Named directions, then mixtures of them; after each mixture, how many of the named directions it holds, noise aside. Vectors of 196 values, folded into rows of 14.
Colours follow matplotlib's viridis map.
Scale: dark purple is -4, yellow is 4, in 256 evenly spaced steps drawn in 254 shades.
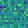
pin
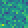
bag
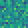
one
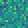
two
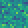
two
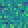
two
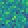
one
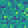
two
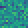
one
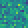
two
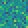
two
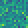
two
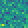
one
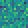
one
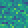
two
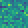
two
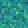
two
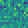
one
